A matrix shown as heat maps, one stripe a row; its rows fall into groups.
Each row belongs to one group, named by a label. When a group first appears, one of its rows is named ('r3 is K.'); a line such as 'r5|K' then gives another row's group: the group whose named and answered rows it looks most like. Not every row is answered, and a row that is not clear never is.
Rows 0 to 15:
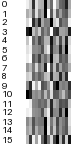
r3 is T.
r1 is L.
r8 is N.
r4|N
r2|N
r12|N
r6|N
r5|N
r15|T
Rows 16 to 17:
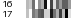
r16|L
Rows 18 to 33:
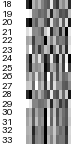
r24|T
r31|L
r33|L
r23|N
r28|T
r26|L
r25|T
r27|L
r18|T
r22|L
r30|L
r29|N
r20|T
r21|N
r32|L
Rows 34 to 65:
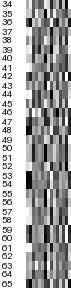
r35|L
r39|N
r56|L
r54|T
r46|T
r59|T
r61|N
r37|N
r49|N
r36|T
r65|T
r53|T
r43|L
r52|N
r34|N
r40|L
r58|N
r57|N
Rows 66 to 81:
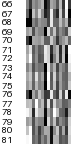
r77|L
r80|N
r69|L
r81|N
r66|T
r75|L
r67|T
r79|L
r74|L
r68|T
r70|T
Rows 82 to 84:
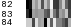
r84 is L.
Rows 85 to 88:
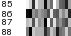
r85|L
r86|T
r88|T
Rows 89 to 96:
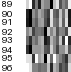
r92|L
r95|L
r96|N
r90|T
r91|T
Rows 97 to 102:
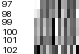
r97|N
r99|L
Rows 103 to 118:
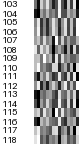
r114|T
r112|N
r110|N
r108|T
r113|T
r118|N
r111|T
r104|T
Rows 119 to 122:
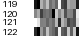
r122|T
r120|L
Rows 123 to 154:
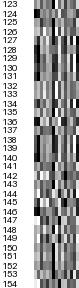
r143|L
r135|L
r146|T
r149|N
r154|N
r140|T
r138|T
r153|T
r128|T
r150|L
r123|L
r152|L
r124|T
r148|L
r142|T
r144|N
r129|T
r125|L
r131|T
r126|L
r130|T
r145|T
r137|L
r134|T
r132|L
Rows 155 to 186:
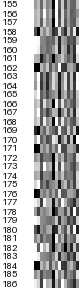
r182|T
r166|L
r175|N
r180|T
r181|L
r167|N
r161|L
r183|N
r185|L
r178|T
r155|L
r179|N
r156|L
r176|T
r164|N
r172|L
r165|N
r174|L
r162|T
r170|N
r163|N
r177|L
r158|T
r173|L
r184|T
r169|T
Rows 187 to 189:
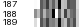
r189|N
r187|N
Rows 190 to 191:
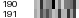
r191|N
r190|L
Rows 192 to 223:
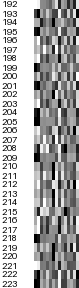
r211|L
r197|L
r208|T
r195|T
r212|N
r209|T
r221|N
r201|T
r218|T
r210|L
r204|T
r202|L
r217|N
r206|N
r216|N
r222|T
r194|L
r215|T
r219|T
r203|N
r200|N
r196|N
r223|T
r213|L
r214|L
